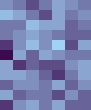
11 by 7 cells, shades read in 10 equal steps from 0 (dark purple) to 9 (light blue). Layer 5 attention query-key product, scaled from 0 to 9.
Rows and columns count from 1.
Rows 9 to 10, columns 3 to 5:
6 5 7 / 5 5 3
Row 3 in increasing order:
4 5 5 5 7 7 8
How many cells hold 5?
17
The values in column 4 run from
3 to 7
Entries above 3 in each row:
6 6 7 7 5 6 4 6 7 6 6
